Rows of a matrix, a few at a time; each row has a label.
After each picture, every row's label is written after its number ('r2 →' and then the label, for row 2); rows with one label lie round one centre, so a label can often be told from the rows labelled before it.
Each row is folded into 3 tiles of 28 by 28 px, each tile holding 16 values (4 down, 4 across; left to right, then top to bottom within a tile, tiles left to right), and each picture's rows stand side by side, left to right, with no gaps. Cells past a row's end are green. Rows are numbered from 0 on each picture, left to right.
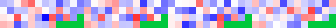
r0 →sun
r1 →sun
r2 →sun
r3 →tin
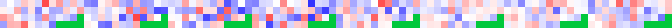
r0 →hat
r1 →sun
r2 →sun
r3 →sun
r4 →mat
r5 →hat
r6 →hat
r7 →hat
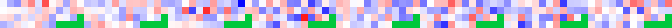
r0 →hat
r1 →hat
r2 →tin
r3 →sun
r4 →mat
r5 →sun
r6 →sun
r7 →mat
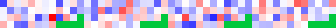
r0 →sun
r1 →tin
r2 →sun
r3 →mat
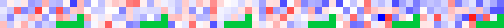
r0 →tin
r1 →hat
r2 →hat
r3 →tin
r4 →sun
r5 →sun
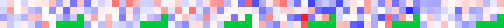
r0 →mat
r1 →hat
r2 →mat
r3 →sun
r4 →sun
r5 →hat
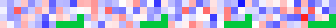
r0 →tin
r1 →mat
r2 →tin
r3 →sun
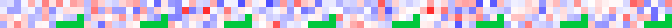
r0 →hat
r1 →mat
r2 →tin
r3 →hat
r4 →hat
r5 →mat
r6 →hat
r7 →mat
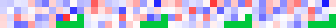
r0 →sun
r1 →mat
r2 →mat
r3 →tin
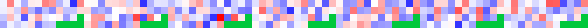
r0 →mat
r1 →sun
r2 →sun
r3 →mat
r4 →tin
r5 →tin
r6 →mat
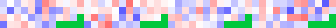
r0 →hat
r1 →hat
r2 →hat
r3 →mat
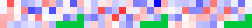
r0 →mat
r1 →tin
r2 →tin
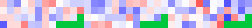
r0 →hat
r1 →hat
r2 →sun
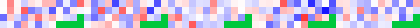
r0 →mat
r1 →tin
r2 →hat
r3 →sun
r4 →mat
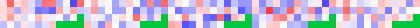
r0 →mat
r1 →mat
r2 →sun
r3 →tin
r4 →mat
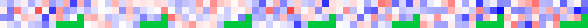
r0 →tin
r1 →hat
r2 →hat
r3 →tin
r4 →mat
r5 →sun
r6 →sun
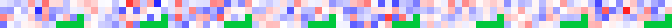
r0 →hat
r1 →mat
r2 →mat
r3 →hat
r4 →sun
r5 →hat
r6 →hat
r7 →tin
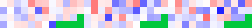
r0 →hat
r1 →mat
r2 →mat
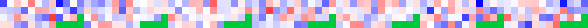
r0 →sun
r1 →hat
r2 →hat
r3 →tin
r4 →hat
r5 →sun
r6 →sun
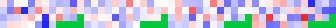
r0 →tin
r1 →hat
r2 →mat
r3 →sun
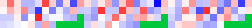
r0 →mat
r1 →tin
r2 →tin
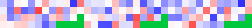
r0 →tin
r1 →sun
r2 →tin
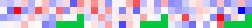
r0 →tin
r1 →mat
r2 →sun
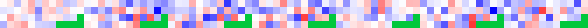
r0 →hat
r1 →sun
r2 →sun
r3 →sun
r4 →hat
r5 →sun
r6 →tin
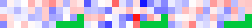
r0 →hat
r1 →sun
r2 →hat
